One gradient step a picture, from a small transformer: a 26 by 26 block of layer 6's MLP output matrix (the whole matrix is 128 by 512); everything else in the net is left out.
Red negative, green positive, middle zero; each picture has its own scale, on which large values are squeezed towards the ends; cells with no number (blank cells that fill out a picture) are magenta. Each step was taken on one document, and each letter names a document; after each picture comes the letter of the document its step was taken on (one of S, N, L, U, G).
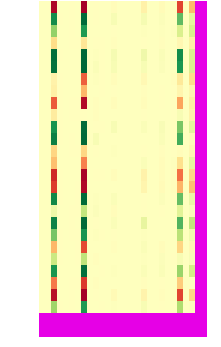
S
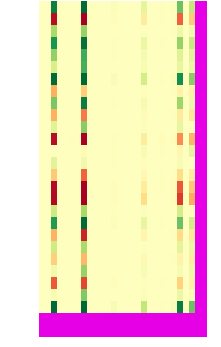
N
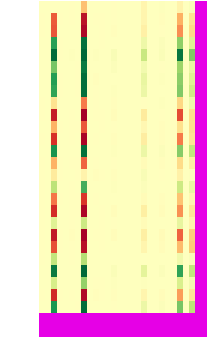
N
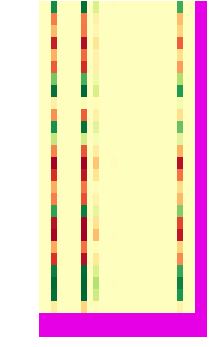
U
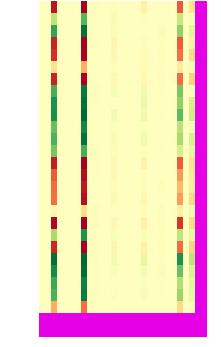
S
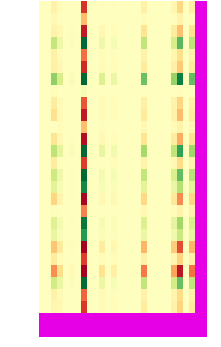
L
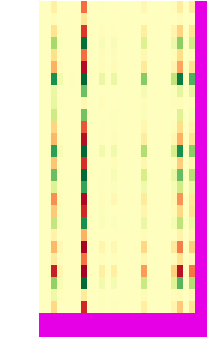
L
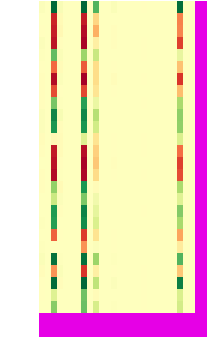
U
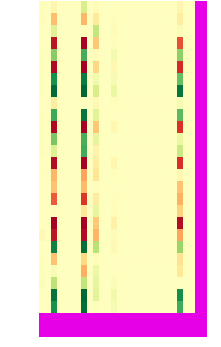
U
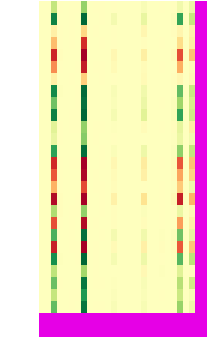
S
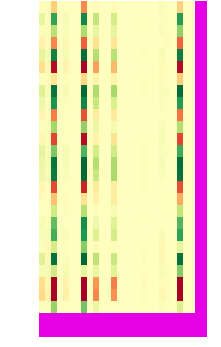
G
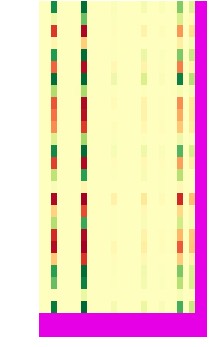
N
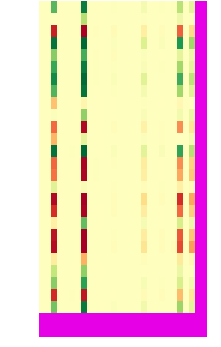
N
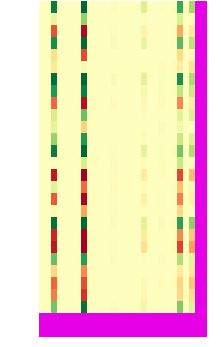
N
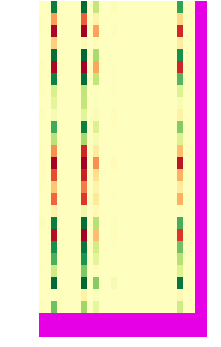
U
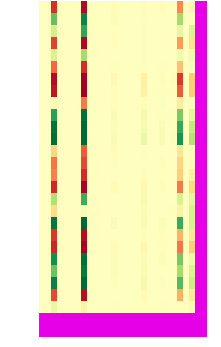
S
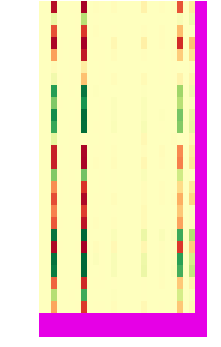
S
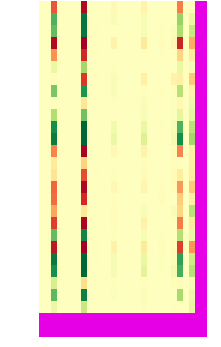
S
